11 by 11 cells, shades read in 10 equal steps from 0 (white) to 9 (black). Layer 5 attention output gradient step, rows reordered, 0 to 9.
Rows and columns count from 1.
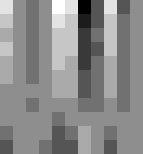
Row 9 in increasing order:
4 4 4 4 4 4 4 4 4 4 5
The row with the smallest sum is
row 1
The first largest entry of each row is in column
7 7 7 7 7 7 7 3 5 5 1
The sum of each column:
37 44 51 45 34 35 65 55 35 53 44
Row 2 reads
2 4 5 4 1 2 8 6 2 5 4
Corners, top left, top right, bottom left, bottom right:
1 4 6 4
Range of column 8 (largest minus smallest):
2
